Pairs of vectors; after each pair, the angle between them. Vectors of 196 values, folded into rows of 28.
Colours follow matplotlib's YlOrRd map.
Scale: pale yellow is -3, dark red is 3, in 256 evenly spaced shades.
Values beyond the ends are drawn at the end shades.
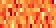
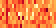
orthogonal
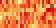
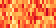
orthogonal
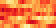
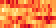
nearly opposite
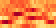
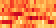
nearly parallel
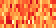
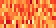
nearly parallel
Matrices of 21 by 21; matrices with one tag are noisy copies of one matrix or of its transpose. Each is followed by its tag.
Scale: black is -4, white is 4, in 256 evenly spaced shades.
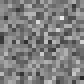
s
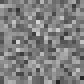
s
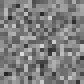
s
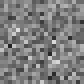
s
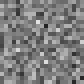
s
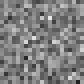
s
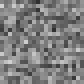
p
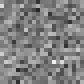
p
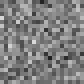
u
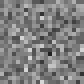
s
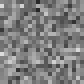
p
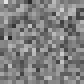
p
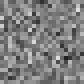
u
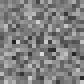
s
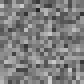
p
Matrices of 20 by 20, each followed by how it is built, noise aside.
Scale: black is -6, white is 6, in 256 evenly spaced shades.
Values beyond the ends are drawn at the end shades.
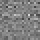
low rank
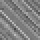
Toeplitz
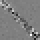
banded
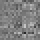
low rank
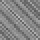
Toeplitz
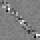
banded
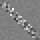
banded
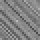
Toeplitz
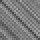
Toeplitz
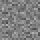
low rank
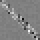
banded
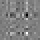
low rank
